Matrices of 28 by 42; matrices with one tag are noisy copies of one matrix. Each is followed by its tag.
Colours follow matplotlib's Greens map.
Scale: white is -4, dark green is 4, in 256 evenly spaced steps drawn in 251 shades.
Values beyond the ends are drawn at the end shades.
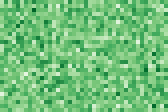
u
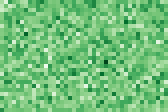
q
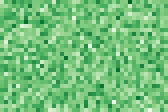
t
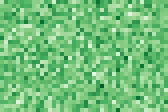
t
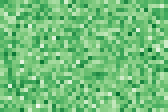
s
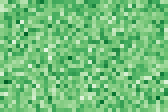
q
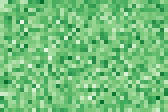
q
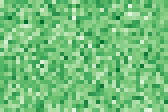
t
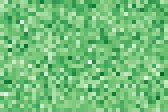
q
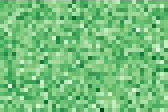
s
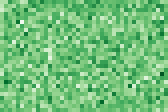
q
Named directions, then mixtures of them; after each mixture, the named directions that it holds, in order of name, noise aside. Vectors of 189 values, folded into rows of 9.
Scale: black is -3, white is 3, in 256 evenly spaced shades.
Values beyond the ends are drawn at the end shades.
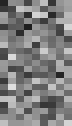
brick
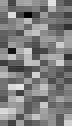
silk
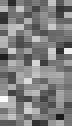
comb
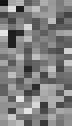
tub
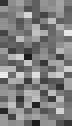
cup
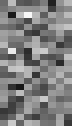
silk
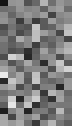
brick, cup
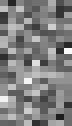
comb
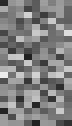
cup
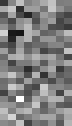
silk, tub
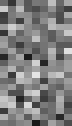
comb, cup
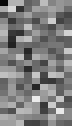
cup, tub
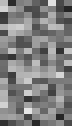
brick, comb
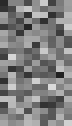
brick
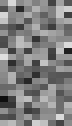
comb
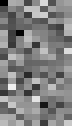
brick, tub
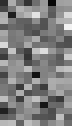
brick, silk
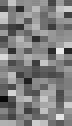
comb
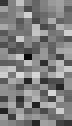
cup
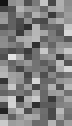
brick, cup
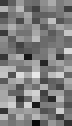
comb, cup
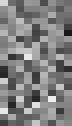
brick, cup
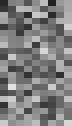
brick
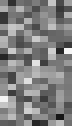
comb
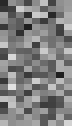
brick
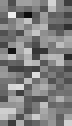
silk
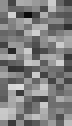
silk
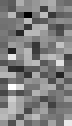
brick, silk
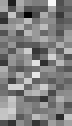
comb, silk
